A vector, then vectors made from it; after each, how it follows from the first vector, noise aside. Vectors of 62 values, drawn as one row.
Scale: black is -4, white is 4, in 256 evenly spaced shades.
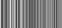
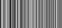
negated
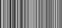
negated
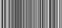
wrapped around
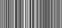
wrapped around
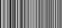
negated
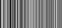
negated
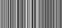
wrapped around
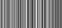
wrapped around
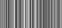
wrapped around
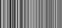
negated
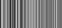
negated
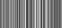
wrapped around
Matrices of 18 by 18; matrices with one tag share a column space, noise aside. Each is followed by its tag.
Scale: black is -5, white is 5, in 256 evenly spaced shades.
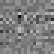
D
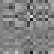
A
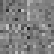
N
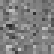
N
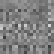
N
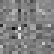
N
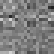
A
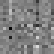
N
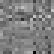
A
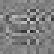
D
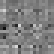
N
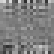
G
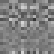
A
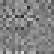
A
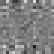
G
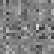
N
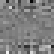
G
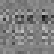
D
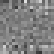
G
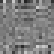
G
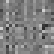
N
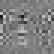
D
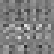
N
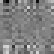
G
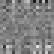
G
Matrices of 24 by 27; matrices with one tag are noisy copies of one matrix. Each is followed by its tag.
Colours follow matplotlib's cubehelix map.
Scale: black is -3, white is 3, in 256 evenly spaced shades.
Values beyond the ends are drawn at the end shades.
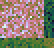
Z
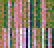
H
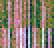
H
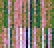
H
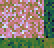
Z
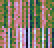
H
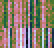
H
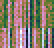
H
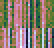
H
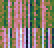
H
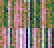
H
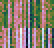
H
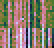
H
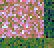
Z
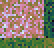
Z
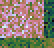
Z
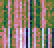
H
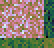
Z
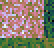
Z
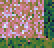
Z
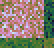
Z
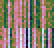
H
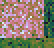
Z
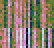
H
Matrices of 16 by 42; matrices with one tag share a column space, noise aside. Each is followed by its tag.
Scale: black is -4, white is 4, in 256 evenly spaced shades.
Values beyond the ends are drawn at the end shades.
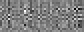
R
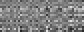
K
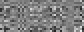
K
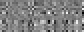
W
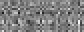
W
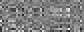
K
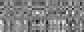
W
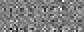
K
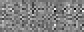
R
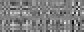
W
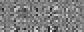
K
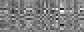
R
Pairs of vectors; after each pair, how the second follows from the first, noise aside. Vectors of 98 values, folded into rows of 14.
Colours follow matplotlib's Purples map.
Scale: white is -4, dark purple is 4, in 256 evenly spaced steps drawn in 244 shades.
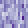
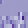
partly zeroed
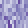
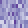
shuffled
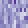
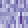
shuffled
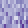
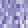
negated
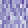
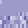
partly zeroed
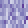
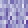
negated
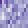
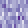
shuffled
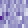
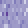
partly zeroed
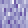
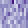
negated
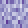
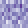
negated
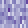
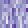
shuffled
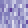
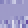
partly zeroed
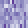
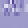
partly zeroed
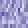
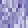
shuffled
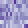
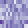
negated
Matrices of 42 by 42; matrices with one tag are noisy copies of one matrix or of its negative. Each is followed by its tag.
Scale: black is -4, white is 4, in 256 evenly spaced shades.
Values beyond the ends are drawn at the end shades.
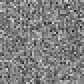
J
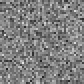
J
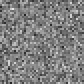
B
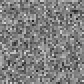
B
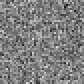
J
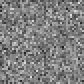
B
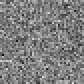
J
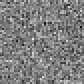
J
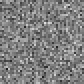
J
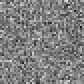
J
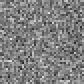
J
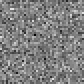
B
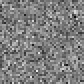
B
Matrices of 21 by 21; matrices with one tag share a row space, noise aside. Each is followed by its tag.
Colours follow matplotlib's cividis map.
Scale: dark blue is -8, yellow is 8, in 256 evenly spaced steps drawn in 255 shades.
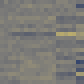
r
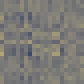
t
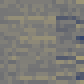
r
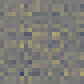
t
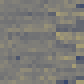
r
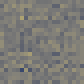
t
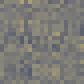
t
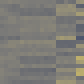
r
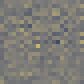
t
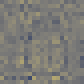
t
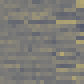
r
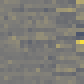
r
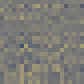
t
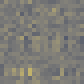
t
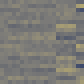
r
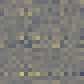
t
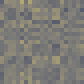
t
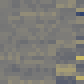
r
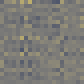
t
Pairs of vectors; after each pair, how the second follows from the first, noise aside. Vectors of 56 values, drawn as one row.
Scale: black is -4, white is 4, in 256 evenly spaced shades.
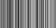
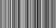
reversed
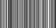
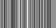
shuffled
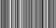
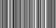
reversed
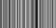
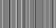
partly zeroed
